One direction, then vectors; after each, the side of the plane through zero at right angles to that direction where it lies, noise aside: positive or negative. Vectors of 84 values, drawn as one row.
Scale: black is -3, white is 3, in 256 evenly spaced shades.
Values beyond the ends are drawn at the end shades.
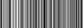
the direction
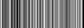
negative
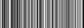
negative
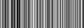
negative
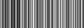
negative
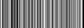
negative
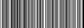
negative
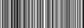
negative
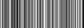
negative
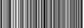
positive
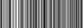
positive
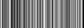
negative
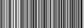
positive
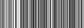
positive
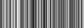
positive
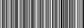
negative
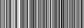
positive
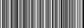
negative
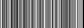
negative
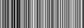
negative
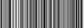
positive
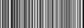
negative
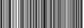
positive
